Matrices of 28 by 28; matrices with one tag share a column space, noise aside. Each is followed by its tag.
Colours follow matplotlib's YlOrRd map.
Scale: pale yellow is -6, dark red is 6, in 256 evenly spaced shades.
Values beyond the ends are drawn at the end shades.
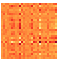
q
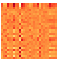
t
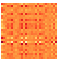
q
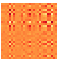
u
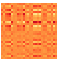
u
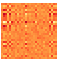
u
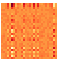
t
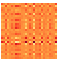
q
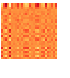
t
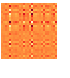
u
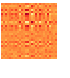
u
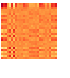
t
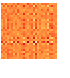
q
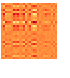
u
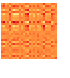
u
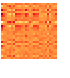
u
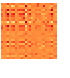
u
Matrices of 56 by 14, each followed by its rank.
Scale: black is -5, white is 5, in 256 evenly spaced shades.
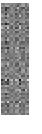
three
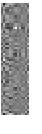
three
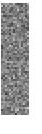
full rank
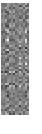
three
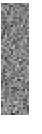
full rank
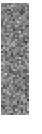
full rank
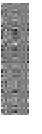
three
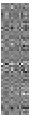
three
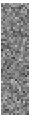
full rank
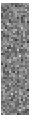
full rank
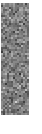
full rank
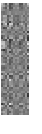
three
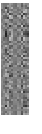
three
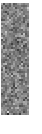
full rank
